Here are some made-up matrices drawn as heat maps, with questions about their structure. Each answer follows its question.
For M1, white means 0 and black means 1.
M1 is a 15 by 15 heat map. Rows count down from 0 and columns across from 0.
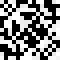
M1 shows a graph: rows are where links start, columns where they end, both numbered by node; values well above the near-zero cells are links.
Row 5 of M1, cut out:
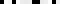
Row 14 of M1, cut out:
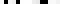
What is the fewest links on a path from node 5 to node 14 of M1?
3
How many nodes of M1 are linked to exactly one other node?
0
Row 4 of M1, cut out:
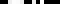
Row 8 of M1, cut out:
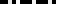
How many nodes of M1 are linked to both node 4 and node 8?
7
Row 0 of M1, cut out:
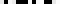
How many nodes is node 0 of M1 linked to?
7
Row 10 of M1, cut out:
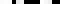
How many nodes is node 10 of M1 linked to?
7
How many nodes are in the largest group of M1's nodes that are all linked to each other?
5
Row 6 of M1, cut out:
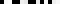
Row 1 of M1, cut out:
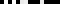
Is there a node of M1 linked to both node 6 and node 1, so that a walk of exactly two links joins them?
yes
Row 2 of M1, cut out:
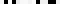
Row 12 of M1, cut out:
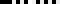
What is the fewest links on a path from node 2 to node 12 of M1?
1
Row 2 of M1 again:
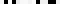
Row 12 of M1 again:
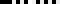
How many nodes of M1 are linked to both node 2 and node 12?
3
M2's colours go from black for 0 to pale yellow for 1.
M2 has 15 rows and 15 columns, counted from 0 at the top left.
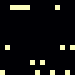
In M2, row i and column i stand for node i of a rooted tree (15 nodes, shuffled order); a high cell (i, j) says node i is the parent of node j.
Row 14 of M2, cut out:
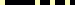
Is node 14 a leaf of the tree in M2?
no
